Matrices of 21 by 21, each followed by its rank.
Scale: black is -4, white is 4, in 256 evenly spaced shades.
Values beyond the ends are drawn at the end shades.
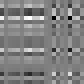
one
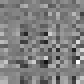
three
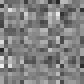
three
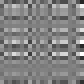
one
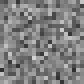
full rank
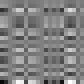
one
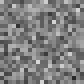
full rank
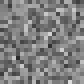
full rank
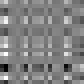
one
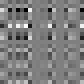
one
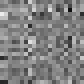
three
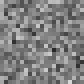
full rank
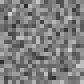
full rank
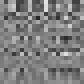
three
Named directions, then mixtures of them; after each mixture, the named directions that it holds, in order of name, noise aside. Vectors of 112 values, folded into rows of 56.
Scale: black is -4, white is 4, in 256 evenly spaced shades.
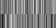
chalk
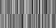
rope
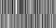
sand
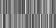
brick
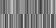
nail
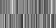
nail, rope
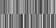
nail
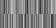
chalk, nail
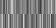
brick, nail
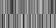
nail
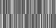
brick, nail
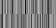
brick, sand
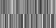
nail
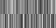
nail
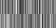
rope, sand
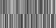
nail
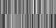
brick, chalk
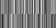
chalk, rope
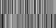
chalk, sand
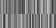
brick, nail
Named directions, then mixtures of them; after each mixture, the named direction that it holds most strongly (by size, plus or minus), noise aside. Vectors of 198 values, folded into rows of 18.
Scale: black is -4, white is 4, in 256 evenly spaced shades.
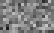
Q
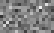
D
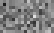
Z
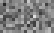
Z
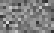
D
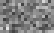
Q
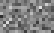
D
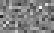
D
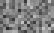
Z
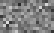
D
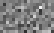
Z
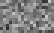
Q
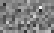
Z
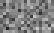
Z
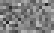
D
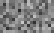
Z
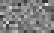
D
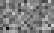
Q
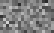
D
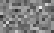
D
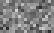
Q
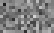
Z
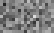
Z
